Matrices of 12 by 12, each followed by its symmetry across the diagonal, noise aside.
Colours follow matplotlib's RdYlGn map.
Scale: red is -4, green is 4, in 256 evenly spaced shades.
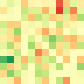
antisymmetric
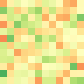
neither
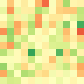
neither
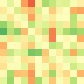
antisymmetric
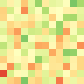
neither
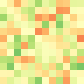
antisymmetric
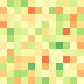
antisymmetric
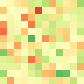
neither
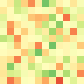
neither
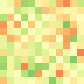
antisymmetric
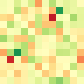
antisymmetric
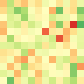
neither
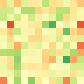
neither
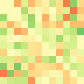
antisymmetric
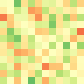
antisymmetric
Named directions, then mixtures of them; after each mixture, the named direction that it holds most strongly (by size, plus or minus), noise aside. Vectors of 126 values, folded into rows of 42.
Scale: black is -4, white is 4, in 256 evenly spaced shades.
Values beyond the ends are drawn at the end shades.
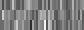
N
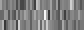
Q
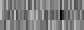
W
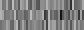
W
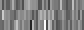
N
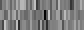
Q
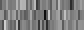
Q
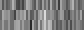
N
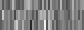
N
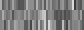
N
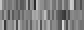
Q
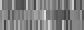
Q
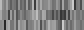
W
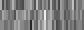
N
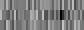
W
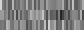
W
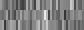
Q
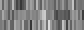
N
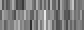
N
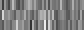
N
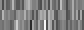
N
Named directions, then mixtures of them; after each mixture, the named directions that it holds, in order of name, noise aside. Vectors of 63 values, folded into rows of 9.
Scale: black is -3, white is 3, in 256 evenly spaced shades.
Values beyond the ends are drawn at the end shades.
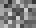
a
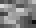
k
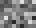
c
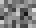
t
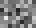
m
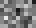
a, m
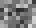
k, m, t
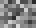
a, c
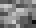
k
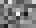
a, m, t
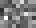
c, m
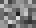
a, k, m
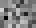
c, m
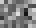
a, t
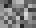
a, c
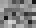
c
